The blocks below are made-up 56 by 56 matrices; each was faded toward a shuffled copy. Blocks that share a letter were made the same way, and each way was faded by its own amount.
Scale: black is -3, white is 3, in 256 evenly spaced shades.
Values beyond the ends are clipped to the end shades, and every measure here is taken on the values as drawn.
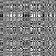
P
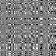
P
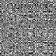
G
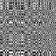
P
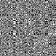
G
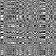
P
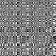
P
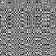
P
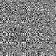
G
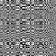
P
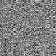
G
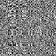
G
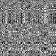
G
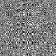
G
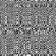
P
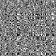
G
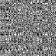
G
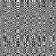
P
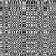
P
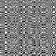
P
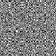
G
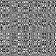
P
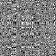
G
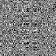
G
